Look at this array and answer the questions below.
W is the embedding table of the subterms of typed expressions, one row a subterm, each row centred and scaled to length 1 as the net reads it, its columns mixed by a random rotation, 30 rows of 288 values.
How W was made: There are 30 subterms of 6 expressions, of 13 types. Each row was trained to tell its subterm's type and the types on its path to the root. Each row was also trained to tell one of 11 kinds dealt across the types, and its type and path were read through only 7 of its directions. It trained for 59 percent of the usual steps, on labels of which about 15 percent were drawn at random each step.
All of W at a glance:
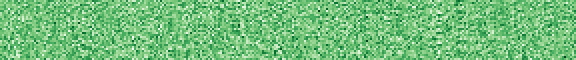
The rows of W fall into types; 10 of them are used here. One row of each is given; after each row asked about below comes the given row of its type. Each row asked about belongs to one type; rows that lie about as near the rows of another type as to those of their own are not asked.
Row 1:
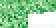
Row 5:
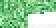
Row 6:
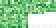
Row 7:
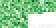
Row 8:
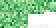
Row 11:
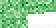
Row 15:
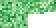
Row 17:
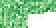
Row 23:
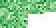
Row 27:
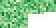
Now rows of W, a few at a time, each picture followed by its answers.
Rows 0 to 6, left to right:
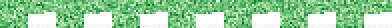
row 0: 5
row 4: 17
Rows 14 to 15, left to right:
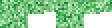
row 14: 5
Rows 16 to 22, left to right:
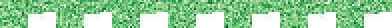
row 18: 23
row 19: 23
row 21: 11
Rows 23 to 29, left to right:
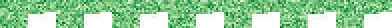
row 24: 17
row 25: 11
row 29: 17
